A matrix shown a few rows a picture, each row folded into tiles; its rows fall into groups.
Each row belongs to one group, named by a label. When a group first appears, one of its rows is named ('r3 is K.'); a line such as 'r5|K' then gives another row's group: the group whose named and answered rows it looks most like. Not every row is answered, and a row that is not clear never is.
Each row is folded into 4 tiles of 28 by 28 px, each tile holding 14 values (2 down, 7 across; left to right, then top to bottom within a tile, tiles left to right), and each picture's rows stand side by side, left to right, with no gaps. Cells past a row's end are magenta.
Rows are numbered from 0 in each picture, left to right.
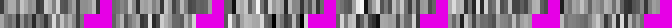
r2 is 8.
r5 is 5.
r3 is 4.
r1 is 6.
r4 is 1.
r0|5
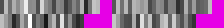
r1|5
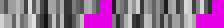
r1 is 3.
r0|1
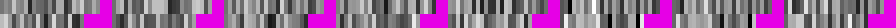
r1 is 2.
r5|8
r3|3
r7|4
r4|1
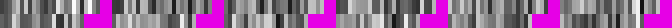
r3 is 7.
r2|7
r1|8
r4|1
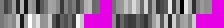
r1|3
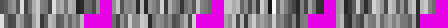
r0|6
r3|4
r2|1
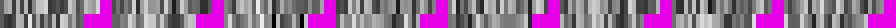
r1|6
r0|2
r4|4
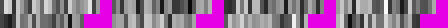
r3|5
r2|8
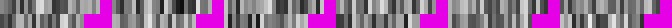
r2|2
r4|3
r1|6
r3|2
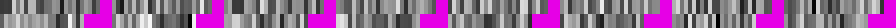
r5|4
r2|4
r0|8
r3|1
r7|3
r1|8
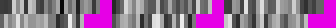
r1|7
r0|8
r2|6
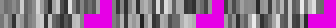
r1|6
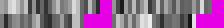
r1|8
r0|3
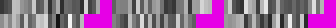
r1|2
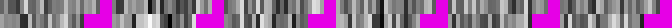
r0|4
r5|4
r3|1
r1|7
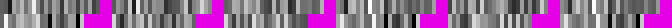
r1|2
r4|5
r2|5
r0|8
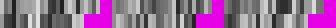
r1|5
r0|2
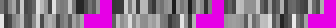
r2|7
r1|8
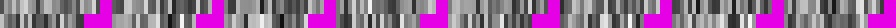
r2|7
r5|7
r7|3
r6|8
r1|7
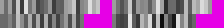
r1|2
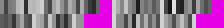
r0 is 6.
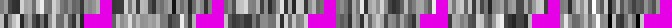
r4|1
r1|8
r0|4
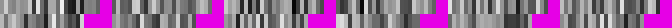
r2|1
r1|4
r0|1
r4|1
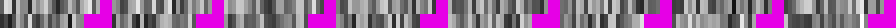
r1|4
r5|6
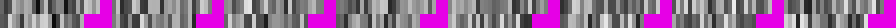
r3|2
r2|4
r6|5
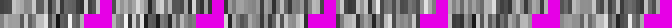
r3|4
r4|2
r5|7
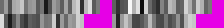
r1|3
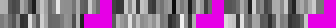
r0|4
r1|8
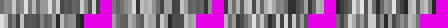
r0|5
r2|5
